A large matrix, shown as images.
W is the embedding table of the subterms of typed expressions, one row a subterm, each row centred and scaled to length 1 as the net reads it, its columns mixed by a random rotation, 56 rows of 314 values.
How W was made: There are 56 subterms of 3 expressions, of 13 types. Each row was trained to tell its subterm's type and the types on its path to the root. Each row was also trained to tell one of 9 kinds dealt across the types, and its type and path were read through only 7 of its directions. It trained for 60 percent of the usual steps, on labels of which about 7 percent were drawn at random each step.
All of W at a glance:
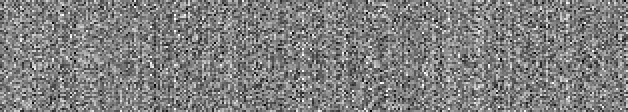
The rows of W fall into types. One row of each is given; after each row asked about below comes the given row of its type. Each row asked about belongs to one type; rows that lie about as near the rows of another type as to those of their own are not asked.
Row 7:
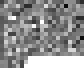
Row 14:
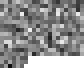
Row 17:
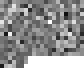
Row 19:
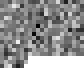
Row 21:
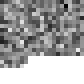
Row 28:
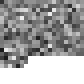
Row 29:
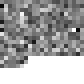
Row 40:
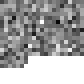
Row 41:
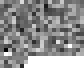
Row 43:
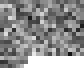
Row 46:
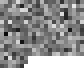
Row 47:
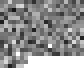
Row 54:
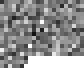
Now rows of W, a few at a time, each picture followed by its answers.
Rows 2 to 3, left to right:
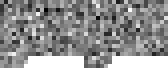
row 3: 54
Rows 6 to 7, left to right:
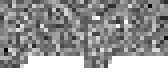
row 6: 29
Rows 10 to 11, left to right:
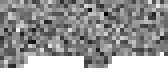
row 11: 28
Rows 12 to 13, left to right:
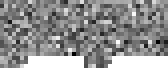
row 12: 29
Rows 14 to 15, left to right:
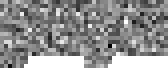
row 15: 21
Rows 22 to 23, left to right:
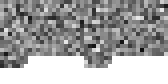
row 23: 41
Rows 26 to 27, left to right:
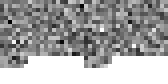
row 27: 7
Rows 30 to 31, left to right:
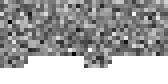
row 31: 28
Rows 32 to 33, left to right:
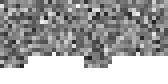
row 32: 17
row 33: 17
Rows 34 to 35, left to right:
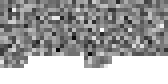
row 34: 41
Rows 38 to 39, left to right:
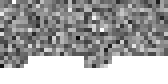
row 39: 7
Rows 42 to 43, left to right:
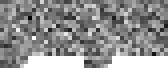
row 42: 43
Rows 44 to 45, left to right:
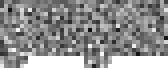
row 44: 29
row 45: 7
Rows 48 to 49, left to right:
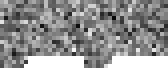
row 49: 43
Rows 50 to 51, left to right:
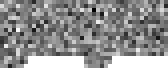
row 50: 7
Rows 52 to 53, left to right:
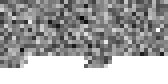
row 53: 29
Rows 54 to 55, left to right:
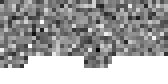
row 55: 28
